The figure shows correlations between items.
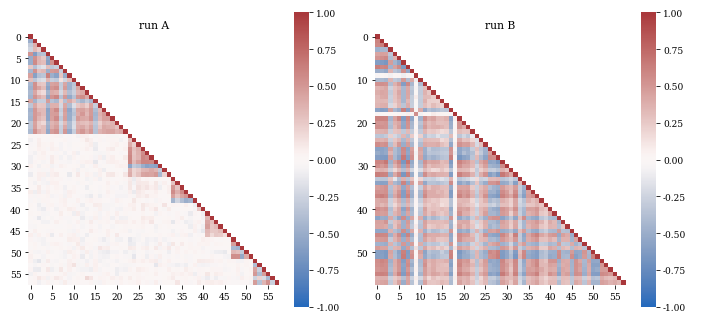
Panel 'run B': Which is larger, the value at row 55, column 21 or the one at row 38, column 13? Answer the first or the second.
the first
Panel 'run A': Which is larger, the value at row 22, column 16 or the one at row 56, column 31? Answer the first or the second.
the first
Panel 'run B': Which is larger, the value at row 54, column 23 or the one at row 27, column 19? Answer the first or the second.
the first
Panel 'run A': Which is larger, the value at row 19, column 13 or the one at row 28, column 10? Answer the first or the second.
the first
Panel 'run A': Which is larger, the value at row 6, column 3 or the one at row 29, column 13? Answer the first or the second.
the first
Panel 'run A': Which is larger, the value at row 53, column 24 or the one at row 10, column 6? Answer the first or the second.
the first
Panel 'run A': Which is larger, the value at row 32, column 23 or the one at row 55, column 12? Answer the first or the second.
the first
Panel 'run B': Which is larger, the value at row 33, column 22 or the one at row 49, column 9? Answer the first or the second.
the second
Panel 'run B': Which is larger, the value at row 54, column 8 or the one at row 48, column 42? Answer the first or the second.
the second
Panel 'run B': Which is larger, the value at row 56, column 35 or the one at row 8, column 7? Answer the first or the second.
the first
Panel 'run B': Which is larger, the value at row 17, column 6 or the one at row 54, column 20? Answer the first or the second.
the first
